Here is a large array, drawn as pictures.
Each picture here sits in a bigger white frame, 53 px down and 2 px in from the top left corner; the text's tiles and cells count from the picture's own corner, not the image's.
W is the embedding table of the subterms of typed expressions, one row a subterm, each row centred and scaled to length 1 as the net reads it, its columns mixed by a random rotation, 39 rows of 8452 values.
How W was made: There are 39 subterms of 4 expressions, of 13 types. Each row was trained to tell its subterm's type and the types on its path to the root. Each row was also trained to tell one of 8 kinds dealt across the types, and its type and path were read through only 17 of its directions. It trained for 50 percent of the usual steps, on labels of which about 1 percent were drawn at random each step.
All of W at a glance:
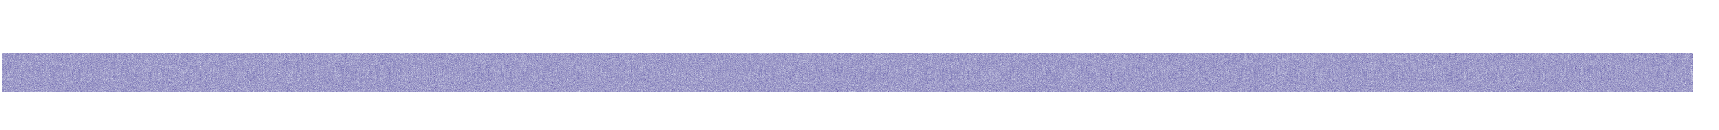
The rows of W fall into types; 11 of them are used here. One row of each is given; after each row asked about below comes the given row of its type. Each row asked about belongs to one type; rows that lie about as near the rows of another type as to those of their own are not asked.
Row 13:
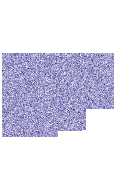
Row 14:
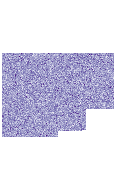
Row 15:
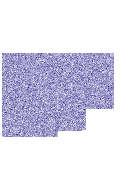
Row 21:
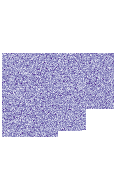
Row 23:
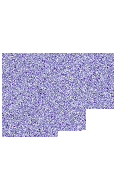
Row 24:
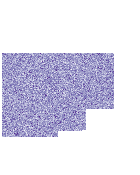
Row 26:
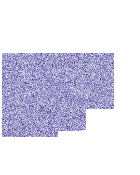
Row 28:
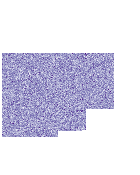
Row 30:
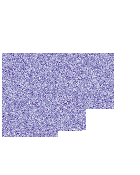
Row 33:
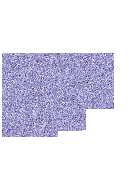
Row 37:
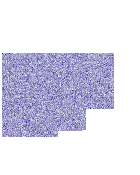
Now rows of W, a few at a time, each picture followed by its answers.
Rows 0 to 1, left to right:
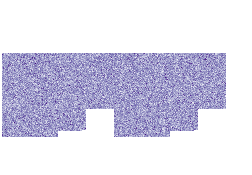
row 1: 14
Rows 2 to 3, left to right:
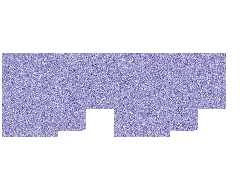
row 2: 15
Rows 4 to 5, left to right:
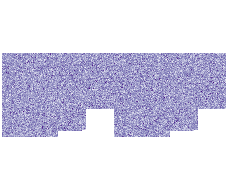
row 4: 15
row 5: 37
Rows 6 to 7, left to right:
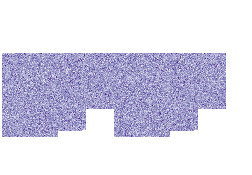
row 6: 26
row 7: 28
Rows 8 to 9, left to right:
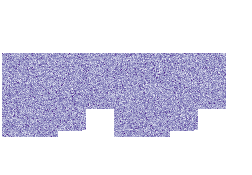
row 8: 37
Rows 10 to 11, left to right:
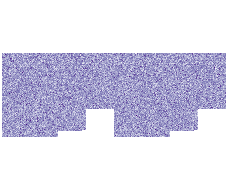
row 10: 13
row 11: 30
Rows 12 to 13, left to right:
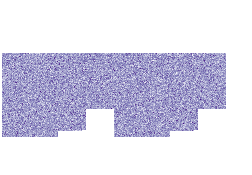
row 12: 14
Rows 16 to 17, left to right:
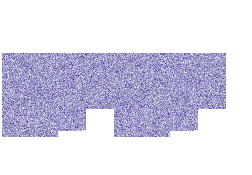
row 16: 28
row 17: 15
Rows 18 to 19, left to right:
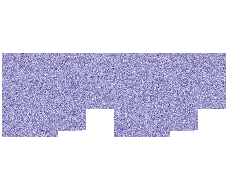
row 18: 28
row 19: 33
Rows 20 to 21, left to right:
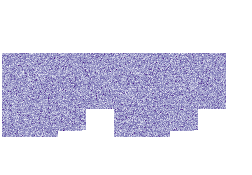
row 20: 26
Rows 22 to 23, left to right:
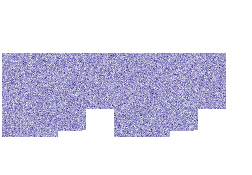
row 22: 33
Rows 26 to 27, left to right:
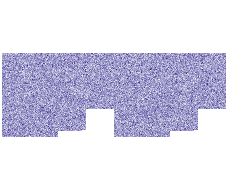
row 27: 21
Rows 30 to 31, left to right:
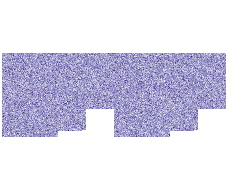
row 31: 13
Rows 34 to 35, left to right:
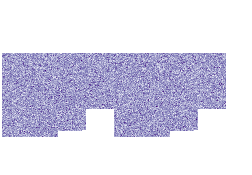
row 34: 26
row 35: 23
